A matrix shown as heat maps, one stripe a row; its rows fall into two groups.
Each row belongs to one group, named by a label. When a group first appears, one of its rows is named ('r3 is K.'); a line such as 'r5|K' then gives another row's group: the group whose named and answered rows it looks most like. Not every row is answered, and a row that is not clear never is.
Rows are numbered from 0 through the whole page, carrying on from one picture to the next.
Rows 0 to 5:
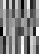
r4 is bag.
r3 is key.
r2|key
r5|bag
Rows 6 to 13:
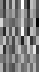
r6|bag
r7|bag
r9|bag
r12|bag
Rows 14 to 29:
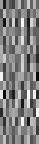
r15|key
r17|key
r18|bag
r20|key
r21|bag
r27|bag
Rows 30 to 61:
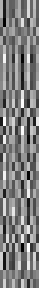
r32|bag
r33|key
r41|bag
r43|key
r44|bag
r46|bag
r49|key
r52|key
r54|bag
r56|bag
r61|key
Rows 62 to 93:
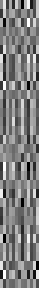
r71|key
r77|key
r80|key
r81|key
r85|key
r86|key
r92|key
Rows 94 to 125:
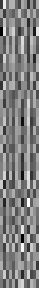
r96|key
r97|key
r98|bag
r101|key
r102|bag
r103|key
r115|key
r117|bag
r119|bag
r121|bag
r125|bag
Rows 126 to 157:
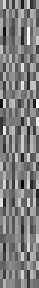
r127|bag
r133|bag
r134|key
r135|bag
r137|key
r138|bag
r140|key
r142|bag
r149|bag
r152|key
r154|bag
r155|key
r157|key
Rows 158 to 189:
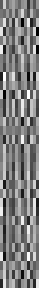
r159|bag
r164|bag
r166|key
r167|key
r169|bag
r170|bag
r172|key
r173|bag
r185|bag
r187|key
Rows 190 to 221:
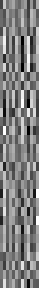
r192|bag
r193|key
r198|bag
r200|bag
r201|bag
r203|bag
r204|key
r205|bag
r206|key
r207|key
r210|key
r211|key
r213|key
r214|key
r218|key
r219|bag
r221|key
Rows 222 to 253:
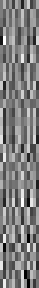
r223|bag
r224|bag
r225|key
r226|key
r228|bag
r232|bag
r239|key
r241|bag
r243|bag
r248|key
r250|bag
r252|bag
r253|key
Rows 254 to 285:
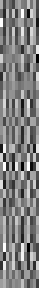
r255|bag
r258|bag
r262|key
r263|key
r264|key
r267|bag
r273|bag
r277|bag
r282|bag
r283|key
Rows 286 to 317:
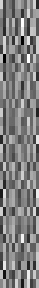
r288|bag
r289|bag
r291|key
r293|bag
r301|key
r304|key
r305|bag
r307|key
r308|key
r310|key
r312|bag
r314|key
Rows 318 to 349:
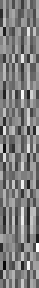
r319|key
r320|key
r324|bag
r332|key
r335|key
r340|key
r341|bag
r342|bag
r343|bag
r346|bag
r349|bag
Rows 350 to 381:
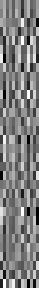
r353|key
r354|bag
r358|bag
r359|bag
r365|key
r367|key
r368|bag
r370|bag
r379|key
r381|key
